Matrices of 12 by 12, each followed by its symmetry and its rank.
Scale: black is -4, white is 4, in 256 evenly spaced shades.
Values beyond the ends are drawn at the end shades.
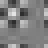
symmetric, rank one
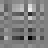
neither, rank one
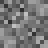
symmetric, full rank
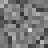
symmetric, full rank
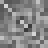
symmetric, full rank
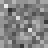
symmetric, full rank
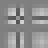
symmetric, rank one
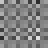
symmetric, rank one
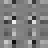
neither, rank one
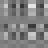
neither, rank one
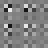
symmetric, rank one
